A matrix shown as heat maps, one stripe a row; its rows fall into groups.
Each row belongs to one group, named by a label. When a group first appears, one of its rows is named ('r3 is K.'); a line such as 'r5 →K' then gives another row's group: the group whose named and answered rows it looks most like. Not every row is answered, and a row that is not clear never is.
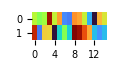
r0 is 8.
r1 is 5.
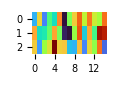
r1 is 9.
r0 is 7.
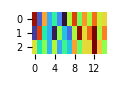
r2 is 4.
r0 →4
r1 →7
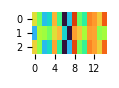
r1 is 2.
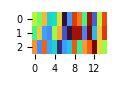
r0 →9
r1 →9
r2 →4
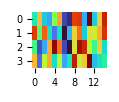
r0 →9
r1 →9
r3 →5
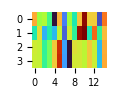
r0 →7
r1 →7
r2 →2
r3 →2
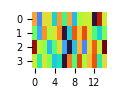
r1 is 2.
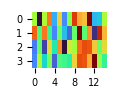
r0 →5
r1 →9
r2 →7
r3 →7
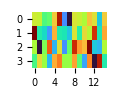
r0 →2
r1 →4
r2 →5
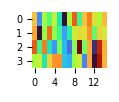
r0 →4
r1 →5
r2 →9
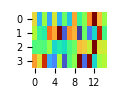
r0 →4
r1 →8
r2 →7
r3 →9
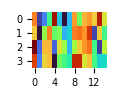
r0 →4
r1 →5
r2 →5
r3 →5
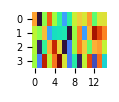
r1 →9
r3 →8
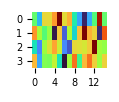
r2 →2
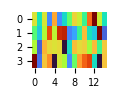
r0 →4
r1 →8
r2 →2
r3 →5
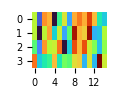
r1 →5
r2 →2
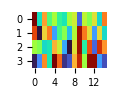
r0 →4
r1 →5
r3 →2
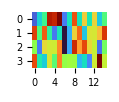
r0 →2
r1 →9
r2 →2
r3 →8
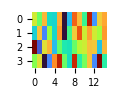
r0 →9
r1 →7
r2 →5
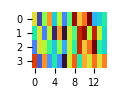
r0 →5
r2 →7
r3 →4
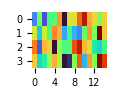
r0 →7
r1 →8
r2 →5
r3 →9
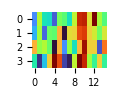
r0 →7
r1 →7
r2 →7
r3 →2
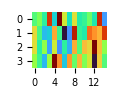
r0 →8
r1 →4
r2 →4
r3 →8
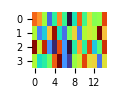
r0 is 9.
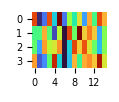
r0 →8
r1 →7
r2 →2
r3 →4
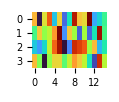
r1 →8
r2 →2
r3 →8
